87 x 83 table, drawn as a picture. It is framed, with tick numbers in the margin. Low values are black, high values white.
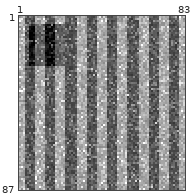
On average the colour sits 50% of the way up the scale. No overall slope runs across the table. The ninth with the lowest average is the top left. In the top left lies a patch that is lower than the rest. Stripes running up and down repeat 8 times from left to right.
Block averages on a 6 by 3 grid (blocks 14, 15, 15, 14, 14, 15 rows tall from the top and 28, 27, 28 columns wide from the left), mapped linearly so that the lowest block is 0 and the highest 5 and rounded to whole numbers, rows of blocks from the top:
054 / 054 / 454 / 454 / 454 / 454
